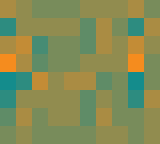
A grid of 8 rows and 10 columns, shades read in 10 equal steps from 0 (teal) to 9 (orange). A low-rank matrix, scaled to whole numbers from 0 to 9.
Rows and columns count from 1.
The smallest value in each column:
0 1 2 4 4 3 3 4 0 4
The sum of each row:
48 41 49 54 36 40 45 44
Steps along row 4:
down down up same up same same up down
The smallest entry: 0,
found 2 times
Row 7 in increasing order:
3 3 4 4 4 5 5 5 6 6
